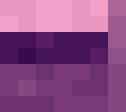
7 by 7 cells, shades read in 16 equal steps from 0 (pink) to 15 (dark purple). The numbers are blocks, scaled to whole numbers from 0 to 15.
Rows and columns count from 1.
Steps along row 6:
down up same up same down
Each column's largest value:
14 15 14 14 14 14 9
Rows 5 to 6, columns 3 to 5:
11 10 10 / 10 10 11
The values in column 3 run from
0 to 14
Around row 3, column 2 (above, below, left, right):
1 15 14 13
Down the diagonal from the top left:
1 1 13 14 10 11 9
